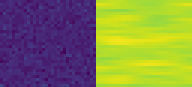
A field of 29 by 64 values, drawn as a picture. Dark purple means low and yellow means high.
The table splits into one row of 2 panels. Panel 1,1: very low, fine-grained, faint in contrast. Panel 1,2: very high, streaked across, faint in contrast.
